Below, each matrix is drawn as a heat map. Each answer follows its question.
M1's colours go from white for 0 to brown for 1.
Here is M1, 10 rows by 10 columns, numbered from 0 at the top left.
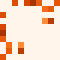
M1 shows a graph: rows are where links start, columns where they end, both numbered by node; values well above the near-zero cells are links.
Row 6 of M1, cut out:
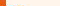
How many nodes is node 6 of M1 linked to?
1
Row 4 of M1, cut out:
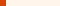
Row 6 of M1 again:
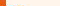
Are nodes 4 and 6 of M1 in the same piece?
yes
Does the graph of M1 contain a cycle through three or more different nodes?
yes
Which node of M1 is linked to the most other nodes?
node 0
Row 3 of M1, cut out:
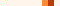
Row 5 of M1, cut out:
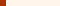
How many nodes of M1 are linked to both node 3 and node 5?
0
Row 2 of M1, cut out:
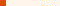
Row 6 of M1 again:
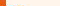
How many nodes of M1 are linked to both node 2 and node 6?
1
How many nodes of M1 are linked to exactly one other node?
5
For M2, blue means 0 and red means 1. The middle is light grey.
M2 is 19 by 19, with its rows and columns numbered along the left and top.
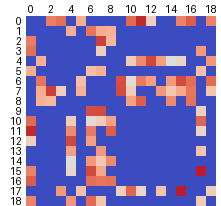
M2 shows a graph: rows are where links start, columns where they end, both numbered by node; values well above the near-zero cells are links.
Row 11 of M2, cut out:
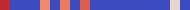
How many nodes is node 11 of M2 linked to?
5
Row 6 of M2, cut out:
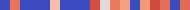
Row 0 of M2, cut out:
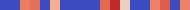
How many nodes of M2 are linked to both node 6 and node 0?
7
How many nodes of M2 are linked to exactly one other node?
0
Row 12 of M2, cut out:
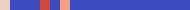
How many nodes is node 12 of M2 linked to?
3
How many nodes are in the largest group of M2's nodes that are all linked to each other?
2
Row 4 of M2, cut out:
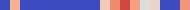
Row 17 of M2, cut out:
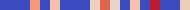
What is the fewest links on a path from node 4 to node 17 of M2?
2
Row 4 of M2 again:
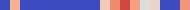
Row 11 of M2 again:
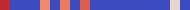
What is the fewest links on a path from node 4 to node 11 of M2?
1
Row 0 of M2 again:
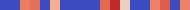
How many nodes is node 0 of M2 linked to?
9
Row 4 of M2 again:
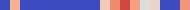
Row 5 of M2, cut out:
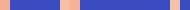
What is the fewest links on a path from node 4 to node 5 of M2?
3
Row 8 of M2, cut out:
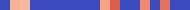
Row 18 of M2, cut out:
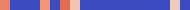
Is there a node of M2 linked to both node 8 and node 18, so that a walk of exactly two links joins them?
no
